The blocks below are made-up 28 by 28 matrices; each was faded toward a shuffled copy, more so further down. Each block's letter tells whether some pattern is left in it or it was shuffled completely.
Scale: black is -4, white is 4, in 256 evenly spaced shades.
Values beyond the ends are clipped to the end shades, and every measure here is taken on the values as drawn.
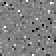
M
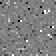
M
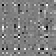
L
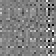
L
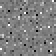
M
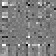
L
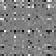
L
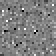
M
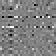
L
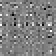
L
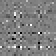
L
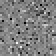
M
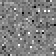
M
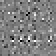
L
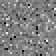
M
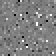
M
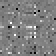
L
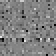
L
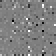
L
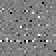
L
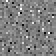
M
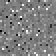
M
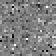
L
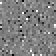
M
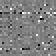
L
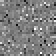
L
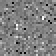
M
